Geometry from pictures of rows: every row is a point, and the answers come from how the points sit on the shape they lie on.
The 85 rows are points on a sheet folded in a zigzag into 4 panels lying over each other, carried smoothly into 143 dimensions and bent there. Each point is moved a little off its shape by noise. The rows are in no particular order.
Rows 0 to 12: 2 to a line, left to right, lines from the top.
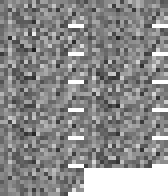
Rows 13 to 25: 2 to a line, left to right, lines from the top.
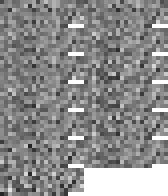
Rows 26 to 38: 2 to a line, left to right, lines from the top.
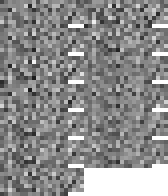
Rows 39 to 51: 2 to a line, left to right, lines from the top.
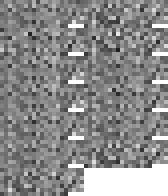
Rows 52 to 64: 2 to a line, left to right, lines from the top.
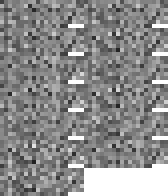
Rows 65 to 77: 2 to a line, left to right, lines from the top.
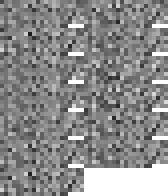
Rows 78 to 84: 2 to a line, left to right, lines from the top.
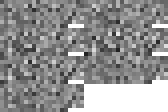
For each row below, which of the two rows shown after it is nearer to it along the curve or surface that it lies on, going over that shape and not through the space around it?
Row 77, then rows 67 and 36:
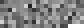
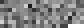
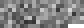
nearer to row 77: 67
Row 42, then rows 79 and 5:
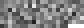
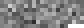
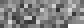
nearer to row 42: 5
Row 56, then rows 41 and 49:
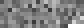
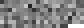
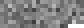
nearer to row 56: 41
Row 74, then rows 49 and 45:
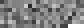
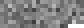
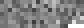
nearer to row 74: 49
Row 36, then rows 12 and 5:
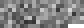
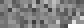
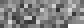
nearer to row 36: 5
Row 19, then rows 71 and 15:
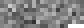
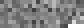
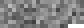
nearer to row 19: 15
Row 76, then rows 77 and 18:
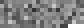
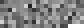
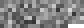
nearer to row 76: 77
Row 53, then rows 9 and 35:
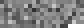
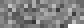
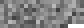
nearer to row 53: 35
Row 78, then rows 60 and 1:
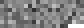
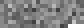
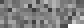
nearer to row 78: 60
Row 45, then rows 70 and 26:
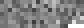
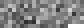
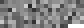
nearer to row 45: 26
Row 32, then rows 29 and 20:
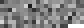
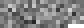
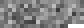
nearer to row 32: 20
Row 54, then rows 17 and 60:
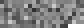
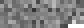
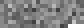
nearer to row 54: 60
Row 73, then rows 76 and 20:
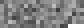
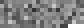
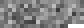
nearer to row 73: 76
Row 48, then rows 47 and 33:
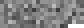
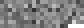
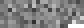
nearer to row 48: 47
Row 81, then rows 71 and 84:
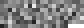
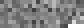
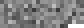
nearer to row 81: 84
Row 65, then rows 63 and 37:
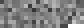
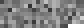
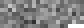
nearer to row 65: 63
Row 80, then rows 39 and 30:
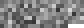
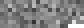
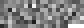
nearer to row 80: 30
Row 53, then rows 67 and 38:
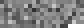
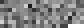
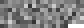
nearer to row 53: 67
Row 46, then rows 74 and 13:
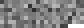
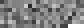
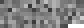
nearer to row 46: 13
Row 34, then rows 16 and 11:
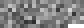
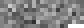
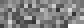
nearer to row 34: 11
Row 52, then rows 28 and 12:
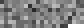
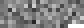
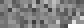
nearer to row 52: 12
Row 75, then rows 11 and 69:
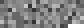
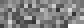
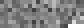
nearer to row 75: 69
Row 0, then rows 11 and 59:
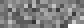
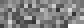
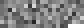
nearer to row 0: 59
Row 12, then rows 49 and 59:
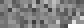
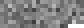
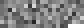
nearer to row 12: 49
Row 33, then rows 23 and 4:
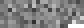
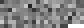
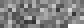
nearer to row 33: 23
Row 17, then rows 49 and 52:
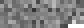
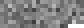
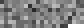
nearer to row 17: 52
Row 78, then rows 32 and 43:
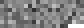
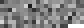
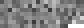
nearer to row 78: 32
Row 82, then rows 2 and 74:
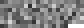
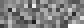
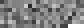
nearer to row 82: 2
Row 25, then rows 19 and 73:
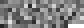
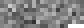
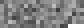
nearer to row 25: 19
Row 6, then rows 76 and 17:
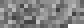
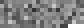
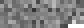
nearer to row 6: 76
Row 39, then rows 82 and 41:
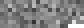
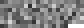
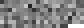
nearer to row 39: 41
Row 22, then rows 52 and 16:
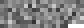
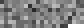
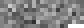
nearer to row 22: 16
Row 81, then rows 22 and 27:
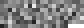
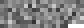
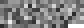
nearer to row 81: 27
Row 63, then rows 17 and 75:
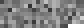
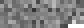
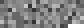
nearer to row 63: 17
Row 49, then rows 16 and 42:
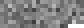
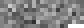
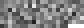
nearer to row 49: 16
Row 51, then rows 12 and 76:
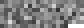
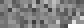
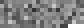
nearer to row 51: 76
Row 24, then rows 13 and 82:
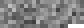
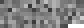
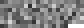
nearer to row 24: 82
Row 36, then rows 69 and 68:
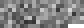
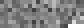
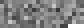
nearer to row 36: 68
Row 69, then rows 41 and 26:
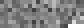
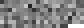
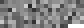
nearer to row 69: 41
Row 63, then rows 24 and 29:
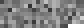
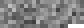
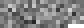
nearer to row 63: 24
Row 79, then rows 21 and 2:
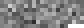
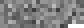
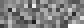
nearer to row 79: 21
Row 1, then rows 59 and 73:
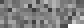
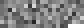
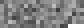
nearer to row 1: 73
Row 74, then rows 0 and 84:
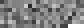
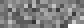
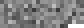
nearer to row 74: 84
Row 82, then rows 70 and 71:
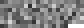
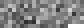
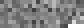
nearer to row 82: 70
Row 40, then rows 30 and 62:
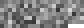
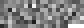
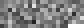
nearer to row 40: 62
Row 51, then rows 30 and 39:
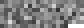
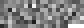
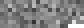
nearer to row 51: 30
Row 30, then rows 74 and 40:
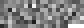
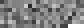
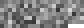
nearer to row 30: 40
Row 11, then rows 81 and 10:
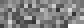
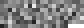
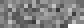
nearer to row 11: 81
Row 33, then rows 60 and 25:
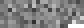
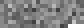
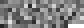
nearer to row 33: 60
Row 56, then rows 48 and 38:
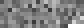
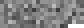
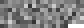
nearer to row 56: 48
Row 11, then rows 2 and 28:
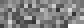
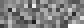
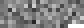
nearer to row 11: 2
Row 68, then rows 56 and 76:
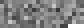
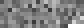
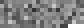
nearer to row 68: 76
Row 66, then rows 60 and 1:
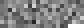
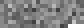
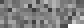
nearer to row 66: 60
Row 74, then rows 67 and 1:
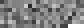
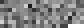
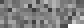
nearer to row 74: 67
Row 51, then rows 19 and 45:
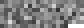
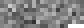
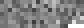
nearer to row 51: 19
